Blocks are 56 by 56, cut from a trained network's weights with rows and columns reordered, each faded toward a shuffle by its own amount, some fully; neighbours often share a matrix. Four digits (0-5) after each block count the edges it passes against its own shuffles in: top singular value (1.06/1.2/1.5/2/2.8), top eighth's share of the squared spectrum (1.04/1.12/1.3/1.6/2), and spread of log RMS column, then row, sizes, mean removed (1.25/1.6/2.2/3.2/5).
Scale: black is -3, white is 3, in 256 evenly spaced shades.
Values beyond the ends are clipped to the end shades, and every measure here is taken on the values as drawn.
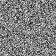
1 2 0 0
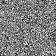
0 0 0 0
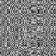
4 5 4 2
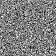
2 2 1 0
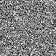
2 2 0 0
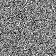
0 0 0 0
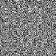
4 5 2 2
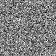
1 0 0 0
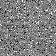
0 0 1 0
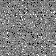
2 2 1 0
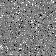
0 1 0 0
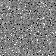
0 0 0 0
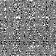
3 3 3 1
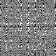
3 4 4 0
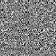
3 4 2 2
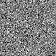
2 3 1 1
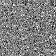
3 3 1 1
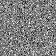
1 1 0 0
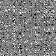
2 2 2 0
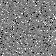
1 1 0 0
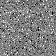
0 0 0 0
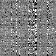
3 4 4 0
